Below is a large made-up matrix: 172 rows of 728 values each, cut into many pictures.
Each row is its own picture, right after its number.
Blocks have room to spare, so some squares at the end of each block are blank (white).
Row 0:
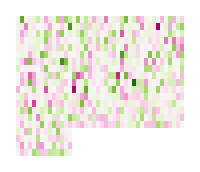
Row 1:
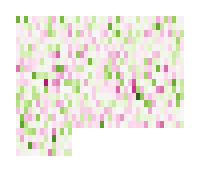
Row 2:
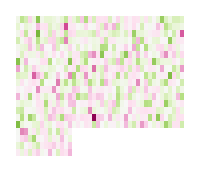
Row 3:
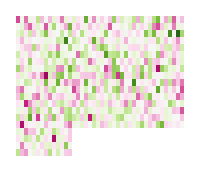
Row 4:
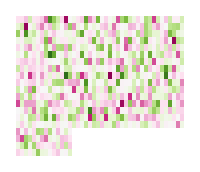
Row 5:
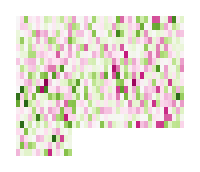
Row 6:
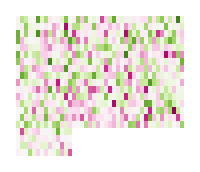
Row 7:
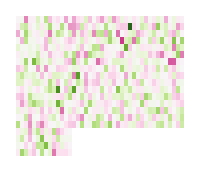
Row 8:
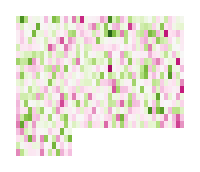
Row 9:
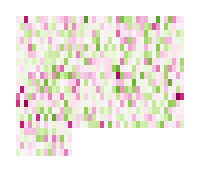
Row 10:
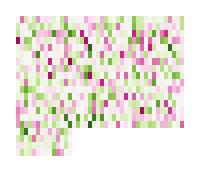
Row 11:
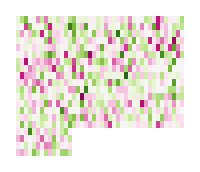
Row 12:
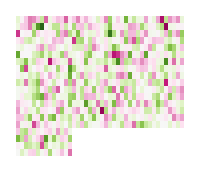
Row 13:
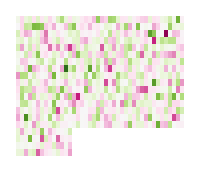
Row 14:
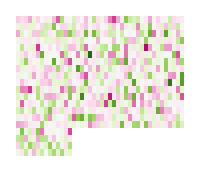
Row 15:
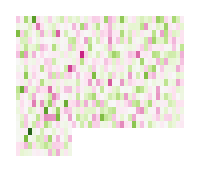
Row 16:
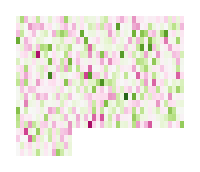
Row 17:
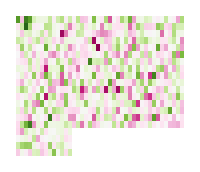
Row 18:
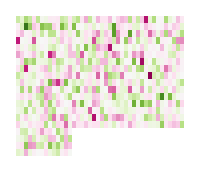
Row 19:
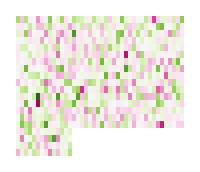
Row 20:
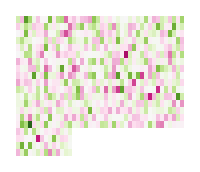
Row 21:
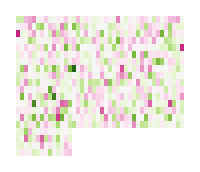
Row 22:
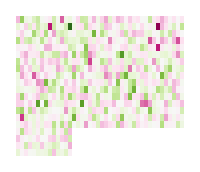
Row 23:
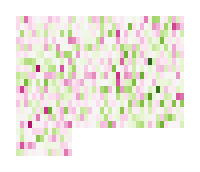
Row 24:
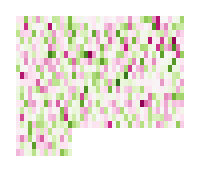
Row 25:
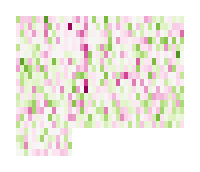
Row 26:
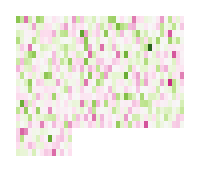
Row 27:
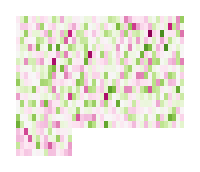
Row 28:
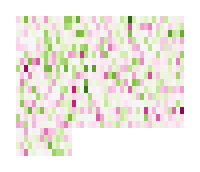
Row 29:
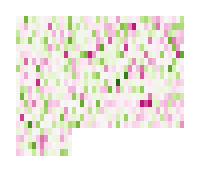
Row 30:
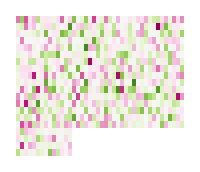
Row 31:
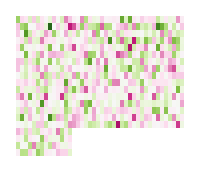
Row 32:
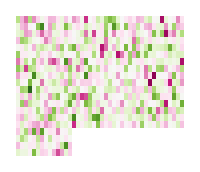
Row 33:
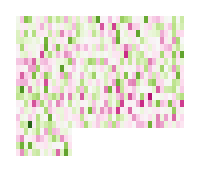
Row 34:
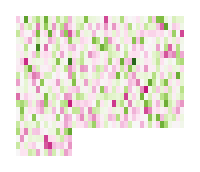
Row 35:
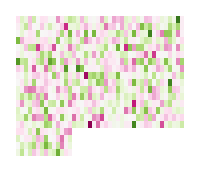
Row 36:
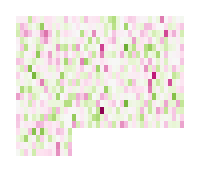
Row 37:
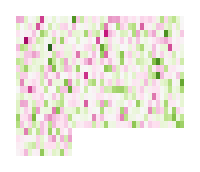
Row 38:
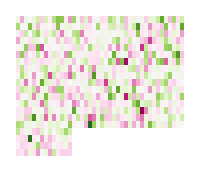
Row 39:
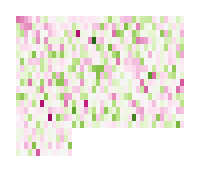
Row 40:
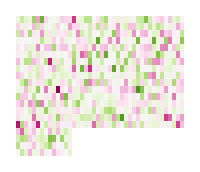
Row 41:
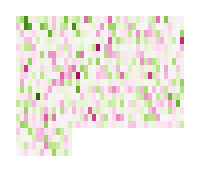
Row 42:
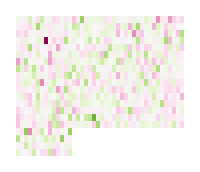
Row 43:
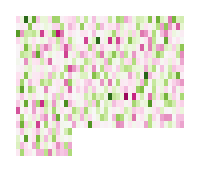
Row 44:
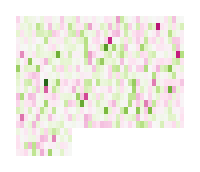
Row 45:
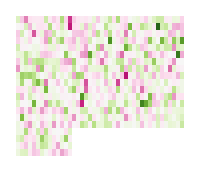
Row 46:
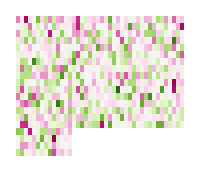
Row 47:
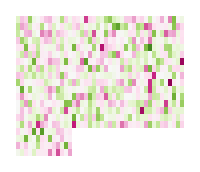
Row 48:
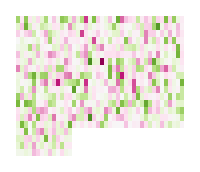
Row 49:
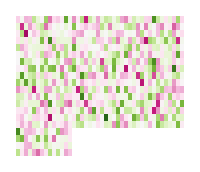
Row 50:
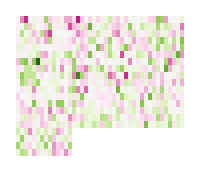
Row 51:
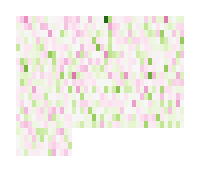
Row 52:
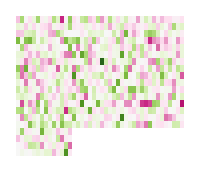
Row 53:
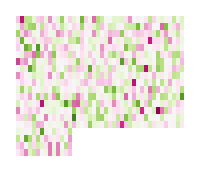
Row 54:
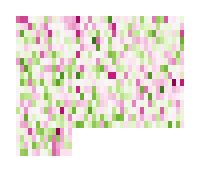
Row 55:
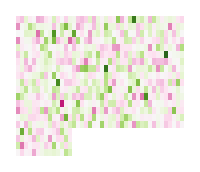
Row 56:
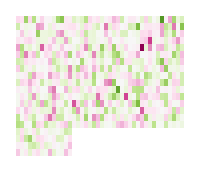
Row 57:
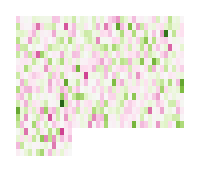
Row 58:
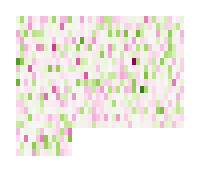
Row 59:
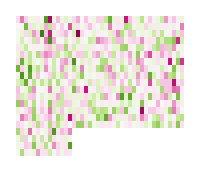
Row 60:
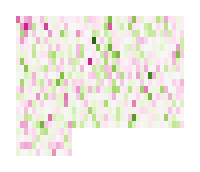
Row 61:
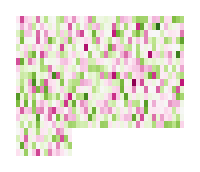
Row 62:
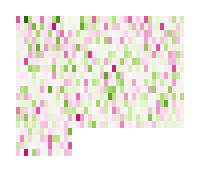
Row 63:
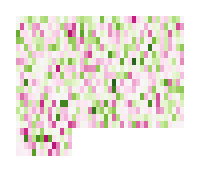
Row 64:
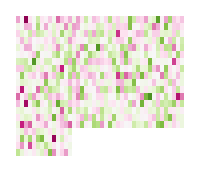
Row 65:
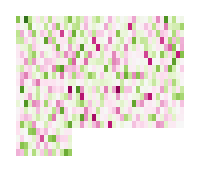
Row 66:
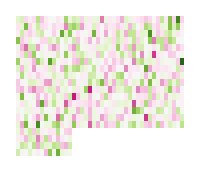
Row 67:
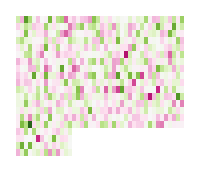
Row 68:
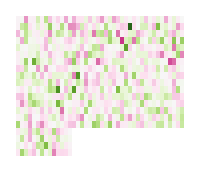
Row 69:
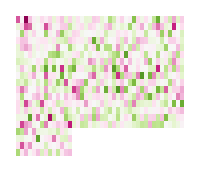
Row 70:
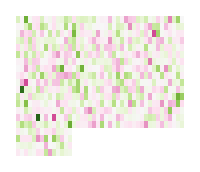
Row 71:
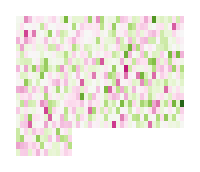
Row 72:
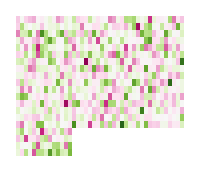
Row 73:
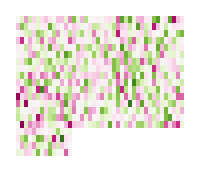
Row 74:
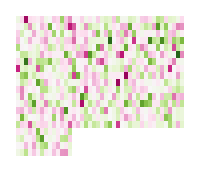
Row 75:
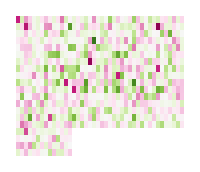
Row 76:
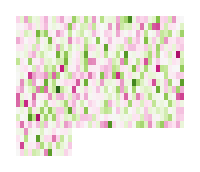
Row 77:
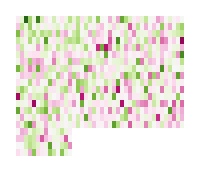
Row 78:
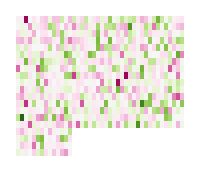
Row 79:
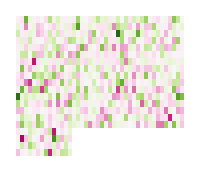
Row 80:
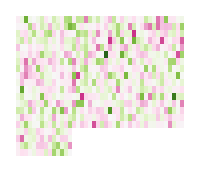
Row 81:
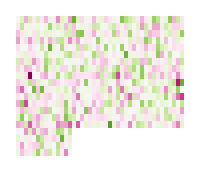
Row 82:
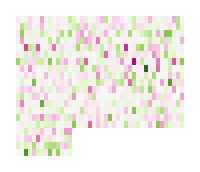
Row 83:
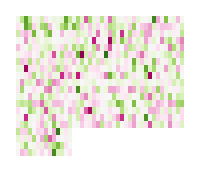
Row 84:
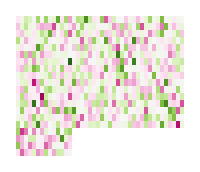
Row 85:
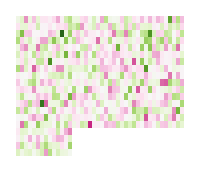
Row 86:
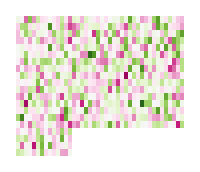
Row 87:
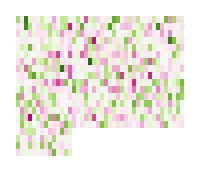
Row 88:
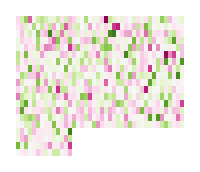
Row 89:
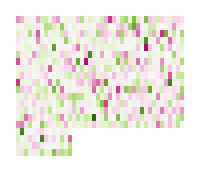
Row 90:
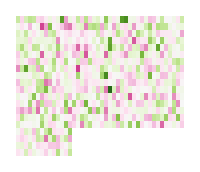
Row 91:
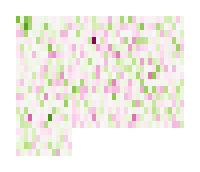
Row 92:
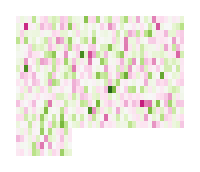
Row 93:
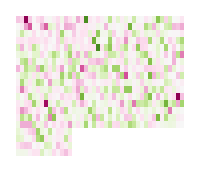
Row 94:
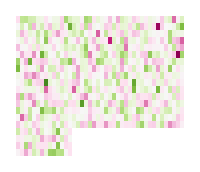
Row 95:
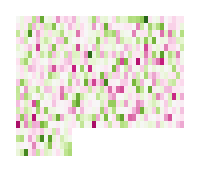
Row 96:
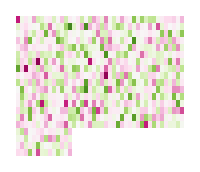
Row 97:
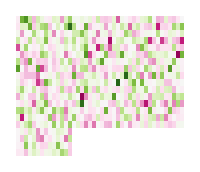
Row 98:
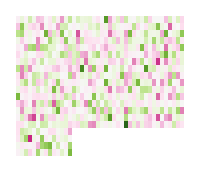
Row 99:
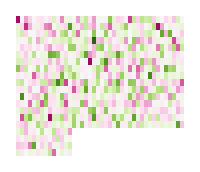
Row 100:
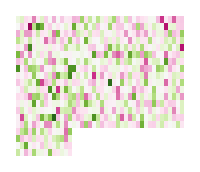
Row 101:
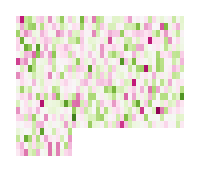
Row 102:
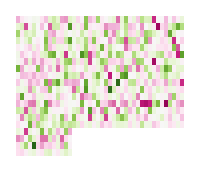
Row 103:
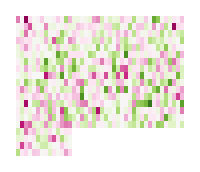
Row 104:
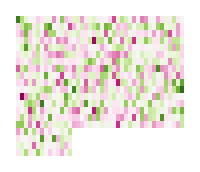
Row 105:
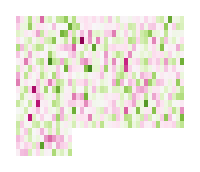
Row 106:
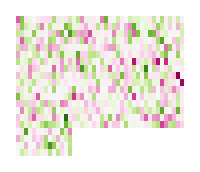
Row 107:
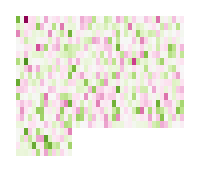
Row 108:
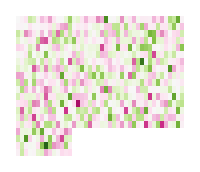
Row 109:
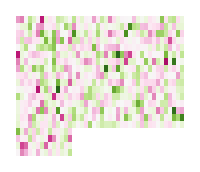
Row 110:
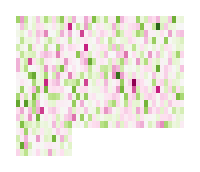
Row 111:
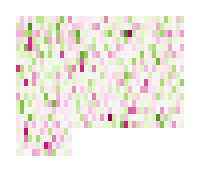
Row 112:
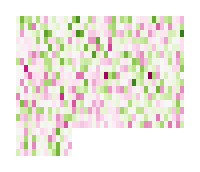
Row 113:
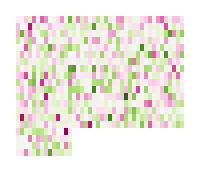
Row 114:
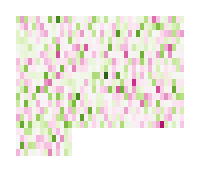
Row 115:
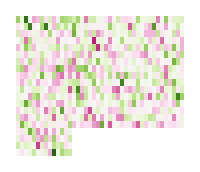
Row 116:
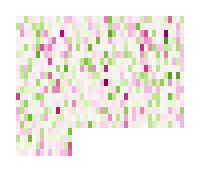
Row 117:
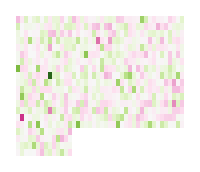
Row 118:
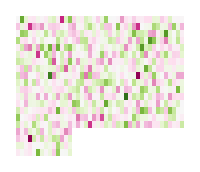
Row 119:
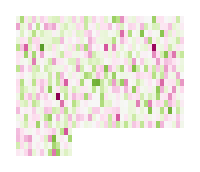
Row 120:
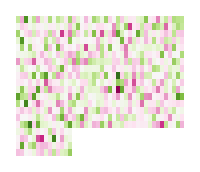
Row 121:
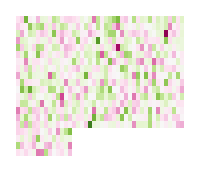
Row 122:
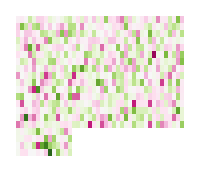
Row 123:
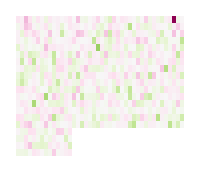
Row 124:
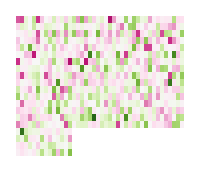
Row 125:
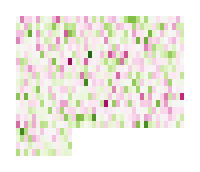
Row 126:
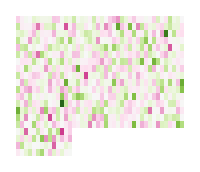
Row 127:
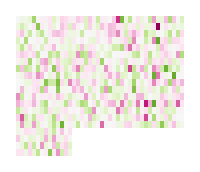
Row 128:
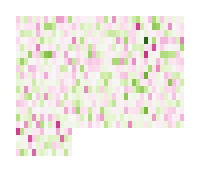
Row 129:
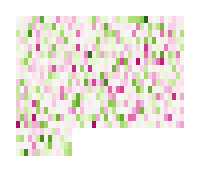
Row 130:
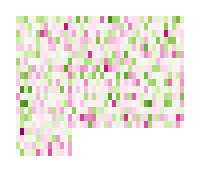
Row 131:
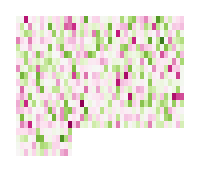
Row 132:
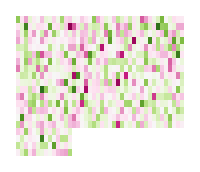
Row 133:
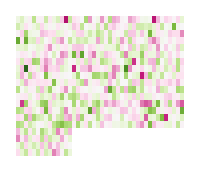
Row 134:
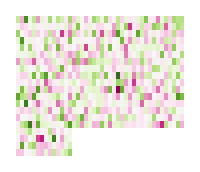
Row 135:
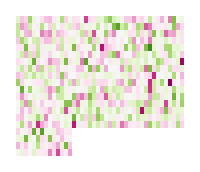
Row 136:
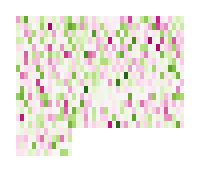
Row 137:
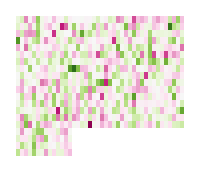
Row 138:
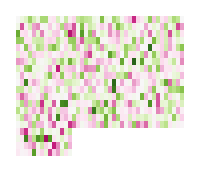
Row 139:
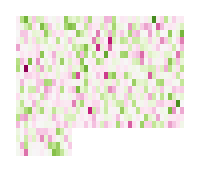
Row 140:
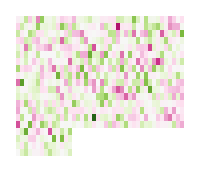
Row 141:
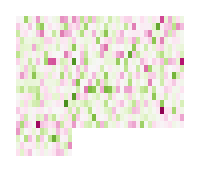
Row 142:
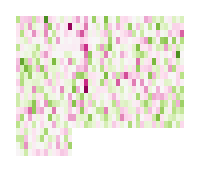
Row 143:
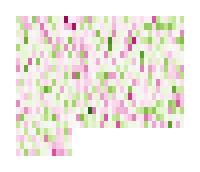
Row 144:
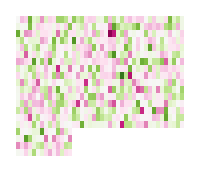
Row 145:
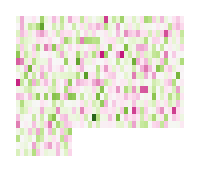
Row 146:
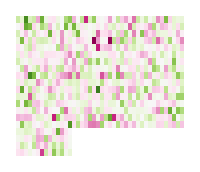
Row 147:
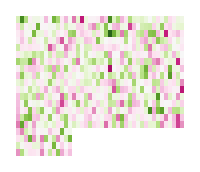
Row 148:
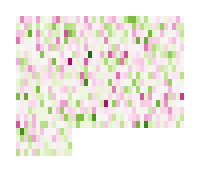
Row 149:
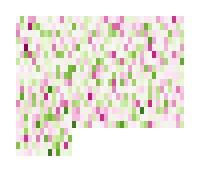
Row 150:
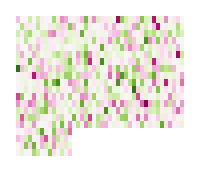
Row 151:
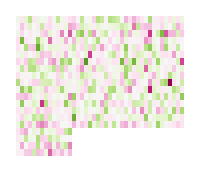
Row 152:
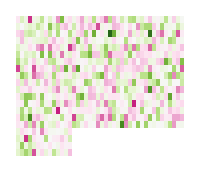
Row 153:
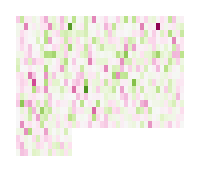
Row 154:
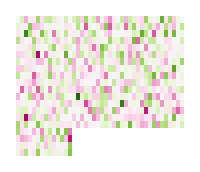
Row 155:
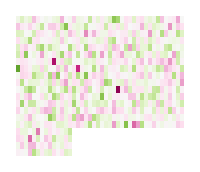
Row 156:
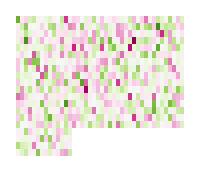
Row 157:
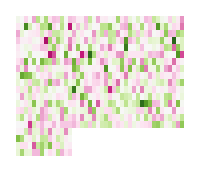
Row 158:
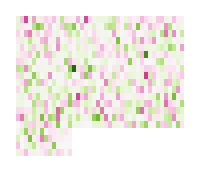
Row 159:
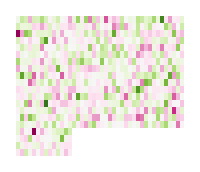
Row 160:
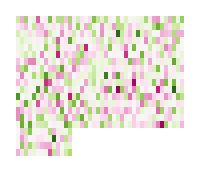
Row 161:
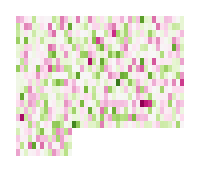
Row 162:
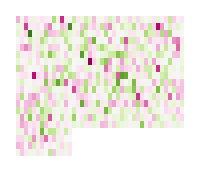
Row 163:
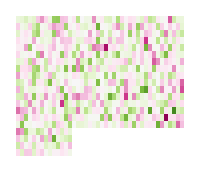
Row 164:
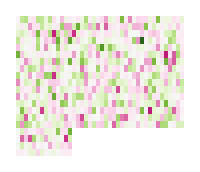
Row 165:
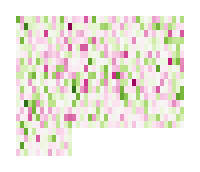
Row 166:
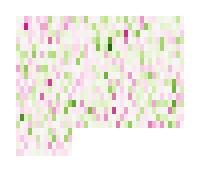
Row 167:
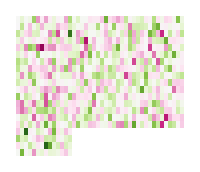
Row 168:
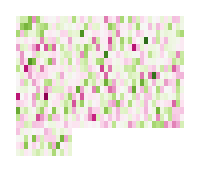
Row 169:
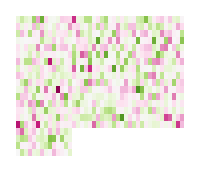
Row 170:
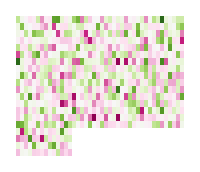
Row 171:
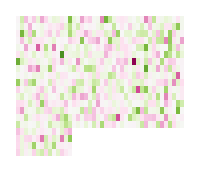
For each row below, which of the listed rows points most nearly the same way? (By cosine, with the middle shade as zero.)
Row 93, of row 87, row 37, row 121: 37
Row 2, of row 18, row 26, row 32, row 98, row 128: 26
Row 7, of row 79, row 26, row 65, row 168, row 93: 93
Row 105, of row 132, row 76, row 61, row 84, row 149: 84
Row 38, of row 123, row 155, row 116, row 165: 116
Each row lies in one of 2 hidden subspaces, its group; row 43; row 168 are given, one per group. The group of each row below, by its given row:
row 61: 168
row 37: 43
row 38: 43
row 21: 43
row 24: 168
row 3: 168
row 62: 43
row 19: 168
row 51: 168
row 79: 168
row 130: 43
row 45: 168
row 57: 43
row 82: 43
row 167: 43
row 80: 168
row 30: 168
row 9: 168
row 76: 168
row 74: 168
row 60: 168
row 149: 43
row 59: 168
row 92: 168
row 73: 168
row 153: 168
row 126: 43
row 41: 168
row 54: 168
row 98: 43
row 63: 43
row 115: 168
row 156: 168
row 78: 168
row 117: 168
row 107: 43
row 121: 43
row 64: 168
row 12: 43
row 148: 43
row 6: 43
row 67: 168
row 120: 168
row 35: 43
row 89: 43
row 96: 168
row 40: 43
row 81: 168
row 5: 168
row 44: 168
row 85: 43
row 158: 43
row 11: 168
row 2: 43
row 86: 168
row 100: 43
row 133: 168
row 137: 43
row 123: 168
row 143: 168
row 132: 168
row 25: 168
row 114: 168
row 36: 43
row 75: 168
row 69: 168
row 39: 168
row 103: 168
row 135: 43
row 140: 43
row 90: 168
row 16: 43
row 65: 168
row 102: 168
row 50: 168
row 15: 43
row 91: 168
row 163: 43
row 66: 43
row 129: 43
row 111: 43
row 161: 168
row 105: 43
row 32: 43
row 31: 168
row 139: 168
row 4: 168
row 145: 43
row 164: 43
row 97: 168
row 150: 168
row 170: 43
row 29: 168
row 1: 168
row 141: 43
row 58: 43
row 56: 43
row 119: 43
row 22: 168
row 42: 43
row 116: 43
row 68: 168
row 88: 43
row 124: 43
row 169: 43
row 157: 168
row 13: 43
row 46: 168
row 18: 168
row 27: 43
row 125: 43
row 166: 168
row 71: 168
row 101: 43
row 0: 168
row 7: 168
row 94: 168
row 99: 168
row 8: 43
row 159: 43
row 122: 43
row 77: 168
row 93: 168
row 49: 168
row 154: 43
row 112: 168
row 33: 168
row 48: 168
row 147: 43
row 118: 43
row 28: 168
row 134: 168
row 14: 43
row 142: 168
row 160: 168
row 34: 43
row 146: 168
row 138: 43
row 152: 43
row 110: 168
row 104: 168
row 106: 43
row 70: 168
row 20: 168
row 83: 168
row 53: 43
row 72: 43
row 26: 43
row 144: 43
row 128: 43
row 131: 168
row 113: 43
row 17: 168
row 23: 168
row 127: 168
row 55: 43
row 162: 168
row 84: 43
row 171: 43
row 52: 168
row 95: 43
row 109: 43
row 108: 43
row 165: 168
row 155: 43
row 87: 168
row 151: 43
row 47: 43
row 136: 168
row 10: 43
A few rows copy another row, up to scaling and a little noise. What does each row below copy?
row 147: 8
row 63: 138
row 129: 95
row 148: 125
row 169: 40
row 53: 101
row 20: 67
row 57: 126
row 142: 25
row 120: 134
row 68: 7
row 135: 47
